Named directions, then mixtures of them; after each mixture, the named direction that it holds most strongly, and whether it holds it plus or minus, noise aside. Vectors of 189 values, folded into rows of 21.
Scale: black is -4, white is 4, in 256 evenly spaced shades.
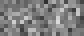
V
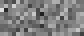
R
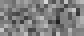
V, minus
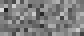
R, plus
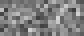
V, plus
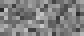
R, minus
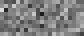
R, plus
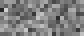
R, minus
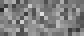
R, minus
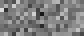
R, plus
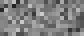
R, minus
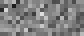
R, minus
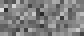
R, plus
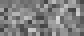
V, plus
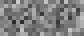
V, minus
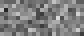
R, plus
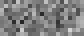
V, minus
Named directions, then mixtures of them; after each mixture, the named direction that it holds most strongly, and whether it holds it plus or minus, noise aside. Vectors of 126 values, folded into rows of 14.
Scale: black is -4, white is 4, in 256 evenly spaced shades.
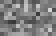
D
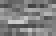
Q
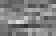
Q, plus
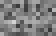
D, minus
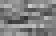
Q, minus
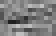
Q, minus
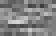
Q, plus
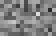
D, minus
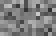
D, minus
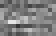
Q, plus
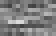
Q, plus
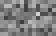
D, minus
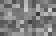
D, plus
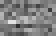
D, minus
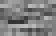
Q, minus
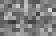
D, plus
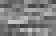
Q, plus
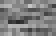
Q, minus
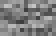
Q, minus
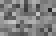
D, minus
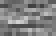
Q, plus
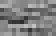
Q, minus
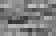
Q, minus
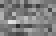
D, minus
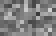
D, plus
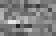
D, minus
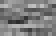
Q, minus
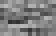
Q, minus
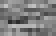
Q, minus
